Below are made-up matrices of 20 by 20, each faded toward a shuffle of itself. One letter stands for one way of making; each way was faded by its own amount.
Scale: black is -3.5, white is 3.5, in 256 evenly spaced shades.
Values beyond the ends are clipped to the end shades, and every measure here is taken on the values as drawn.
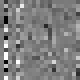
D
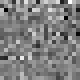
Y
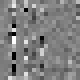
D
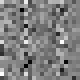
D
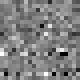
Y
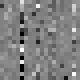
D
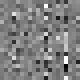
D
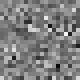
Y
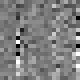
D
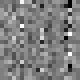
D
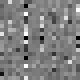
D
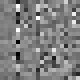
D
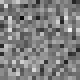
Y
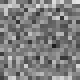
Y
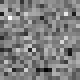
Y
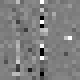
D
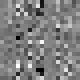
D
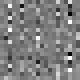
D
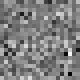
Y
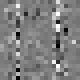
D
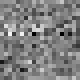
Y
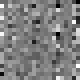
D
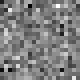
Y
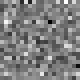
Y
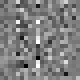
D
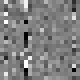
D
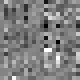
D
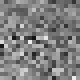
Y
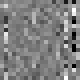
D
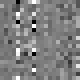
D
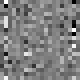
D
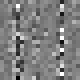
D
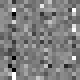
D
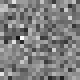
Y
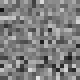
Y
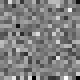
Y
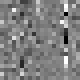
D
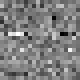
Y
